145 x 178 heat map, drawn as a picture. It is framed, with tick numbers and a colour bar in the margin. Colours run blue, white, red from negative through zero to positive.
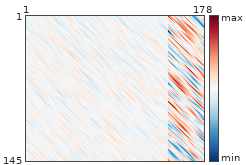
Grain: diagonal, down to the right. Seam: vertical, 80% of the way across, the left part calmer. Histogram: heavy tails on both sides. Slope: none.
